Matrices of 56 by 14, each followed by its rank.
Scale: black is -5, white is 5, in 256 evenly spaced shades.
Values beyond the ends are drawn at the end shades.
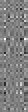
two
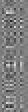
two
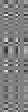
one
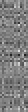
three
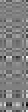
one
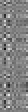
two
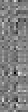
three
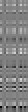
one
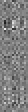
three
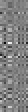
two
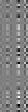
one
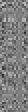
three
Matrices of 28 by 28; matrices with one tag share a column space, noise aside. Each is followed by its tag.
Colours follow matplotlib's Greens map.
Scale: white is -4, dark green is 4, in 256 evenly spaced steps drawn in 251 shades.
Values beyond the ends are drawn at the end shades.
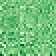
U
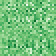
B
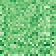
U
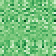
B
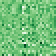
U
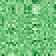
U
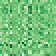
U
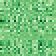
B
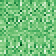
B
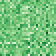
U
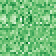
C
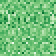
C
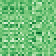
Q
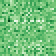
B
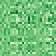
C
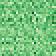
C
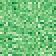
Q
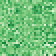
U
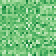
U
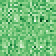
B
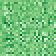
Q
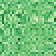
C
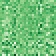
U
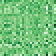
U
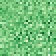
Q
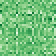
C
